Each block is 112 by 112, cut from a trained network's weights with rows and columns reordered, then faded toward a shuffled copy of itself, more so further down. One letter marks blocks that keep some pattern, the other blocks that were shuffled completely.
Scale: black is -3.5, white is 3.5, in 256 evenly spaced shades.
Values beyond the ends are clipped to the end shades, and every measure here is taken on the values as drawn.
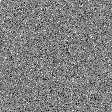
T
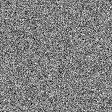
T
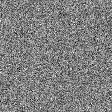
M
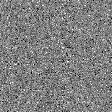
M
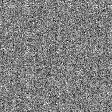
M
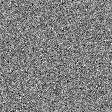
T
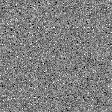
M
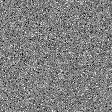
T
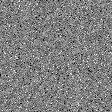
T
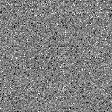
M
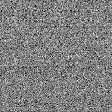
M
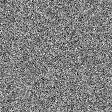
T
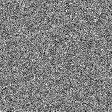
M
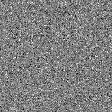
M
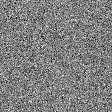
T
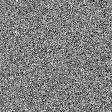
T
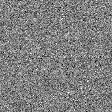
M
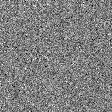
M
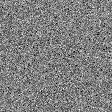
T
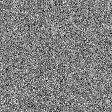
M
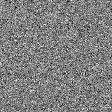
M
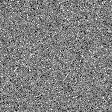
T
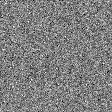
T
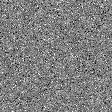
T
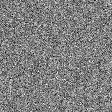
M
